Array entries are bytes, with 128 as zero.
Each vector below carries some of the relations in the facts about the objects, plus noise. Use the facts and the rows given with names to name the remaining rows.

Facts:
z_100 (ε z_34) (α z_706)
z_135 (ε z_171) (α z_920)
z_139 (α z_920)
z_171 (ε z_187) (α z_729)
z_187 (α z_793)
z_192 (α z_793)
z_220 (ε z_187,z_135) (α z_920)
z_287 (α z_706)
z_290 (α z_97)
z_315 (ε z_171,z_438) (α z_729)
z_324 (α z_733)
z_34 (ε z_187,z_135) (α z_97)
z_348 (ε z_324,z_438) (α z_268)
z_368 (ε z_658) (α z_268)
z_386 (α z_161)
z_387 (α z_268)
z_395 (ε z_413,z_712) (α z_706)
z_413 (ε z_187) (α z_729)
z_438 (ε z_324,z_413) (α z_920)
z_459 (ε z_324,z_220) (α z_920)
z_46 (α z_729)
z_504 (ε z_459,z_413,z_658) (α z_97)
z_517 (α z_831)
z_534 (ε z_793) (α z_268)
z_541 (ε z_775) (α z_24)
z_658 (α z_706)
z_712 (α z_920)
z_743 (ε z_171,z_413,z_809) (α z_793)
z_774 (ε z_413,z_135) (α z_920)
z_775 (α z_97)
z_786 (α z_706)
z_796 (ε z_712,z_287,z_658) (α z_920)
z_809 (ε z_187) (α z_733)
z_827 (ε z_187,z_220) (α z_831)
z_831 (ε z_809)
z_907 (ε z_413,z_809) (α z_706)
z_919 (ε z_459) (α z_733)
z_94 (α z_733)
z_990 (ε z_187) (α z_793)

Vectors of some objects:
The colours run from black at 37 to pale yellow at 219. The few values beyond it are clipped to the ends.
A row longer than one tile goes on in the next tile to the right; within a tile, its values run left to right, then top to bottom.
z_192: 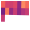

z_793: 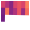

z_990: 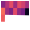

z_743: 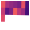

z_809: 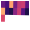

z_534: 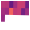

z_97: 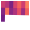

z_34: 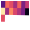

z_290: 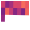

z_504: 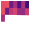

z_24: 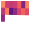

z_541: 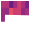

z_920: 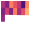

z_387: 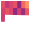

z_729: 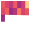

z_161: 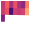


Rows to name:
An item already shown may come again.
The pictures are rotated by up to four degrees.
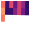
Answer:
z_413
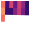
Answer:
z_413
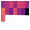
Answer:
z_990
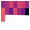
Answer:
z_990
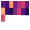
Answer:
z_809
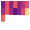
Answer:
z_287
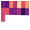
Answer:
z_187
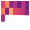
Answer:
z_919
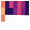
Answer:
z_413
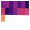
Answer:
z_907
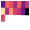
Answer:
z_34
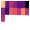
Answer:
z_438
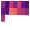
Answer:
z_774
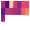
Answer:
z_712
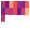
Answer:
z_139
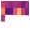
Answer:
z_831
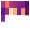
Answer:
z_459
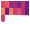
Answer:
z_315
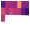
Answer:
z_827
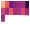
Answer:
z_348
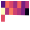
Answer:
z_34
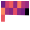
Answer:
z_171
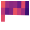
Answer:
z_743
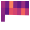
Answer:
z_796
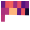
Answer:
z_135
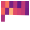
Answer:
z_919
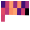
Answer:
z_220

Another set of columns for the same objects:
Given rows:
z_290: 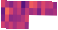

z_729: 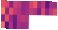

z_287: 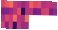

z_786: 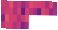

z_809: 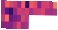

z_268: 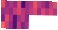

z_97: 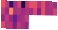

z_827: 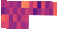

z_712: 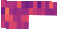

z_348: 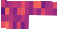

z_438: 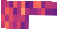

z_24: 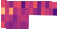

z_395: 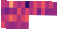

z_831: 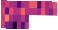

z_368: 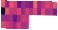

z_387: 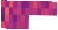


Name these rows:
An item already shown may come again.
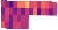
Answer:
z_34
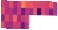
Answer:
z_100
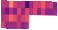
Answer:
z_395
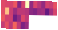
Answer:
z_459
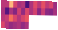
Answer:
z_395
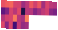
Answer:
z_287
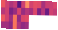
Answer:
z_919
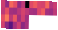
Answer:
z_743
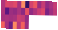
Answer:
z_413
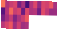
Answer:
z_658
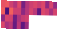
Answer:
z_706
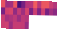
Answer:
z_504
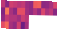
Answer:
z_348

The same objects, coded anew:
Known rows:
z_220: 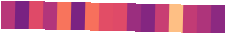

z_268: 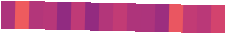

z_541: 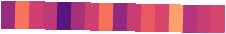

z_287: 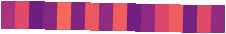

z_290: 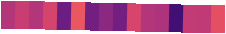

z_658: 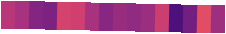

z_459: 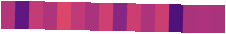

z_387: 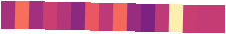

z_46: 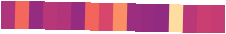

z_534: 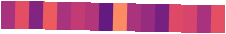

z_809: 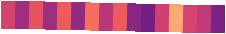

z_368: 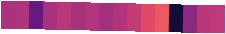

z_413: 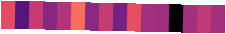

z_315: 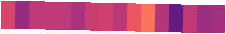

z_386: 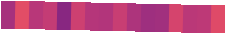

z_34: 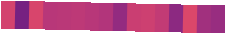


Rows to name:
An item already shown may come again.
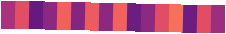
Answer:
z_287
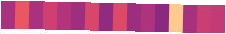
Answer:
z_786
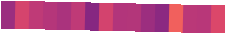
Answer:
z_920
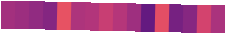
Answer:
z_712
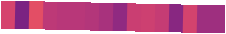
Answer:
z_34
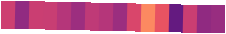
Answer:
z_743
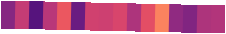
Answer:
z_796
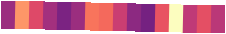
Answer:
z_775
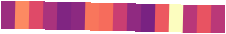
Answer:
z_775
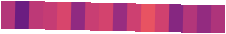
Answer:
z_774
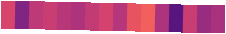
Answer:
z_315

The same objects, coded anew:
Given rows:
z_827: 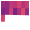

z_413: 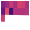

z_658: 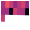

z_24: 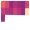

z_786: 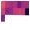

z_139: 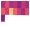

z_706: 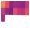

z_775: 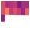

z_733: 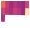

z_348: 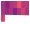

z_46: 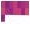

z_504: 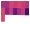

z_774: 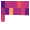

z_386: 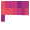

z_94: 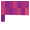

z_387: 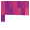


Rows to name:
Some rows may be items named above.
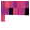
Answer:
z_658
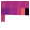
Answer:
z_100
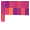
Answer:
z_743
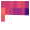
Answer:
z_368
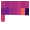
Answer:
z_100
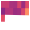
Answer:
z_831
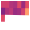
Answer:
z_831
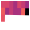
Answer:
z_395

